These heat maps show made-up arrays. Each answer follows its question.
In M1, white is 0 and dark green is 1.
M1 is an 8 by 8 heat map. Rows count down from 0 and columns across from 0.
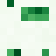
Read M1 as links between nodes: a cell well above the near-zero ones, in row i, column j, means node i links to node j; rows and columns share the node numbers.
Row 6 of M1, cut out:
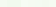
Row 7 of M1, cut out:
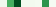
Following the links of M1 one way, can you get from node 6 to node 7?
no
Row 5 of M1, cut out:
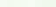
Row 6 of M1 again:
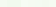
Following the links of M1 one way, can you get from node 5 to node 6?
no
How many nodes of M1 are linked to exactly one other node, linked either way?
1
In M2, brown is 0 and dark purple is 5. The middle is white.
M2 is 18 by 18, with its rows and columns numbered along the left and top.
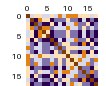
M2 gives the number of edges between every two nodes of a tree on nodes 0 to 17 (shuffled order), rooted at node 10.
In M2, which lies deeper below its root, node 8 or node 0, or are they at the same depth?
node 8
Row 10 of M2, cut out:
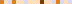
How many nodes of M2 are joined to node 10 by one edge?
3
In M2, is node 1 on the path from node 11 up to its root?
no
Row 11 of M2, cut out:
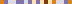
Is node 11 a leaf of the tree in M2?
no
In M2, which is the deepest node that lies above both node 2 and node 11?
0
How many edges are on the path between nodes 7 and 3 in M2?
3
